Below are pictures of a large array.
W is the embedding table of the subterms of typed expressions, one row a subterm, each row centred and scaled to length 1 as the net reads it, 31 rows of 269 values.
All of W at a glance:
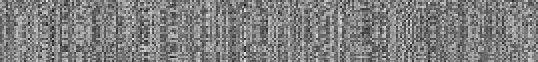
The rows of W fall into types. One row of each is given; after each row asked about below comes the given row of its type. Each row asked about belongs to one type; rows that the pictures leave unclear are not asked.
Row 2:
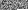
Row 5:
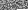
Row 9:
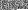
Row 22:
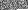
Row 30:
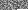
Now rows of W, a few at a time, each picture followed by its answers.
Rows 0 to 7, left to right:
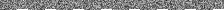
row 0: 22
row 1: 2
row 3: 30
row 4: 2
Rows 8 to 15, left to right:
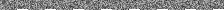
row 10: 5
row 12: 30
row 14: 5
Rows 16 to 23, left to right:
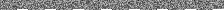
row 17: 5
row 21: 30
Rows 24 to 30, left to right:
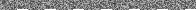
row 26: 30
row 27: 5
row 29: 5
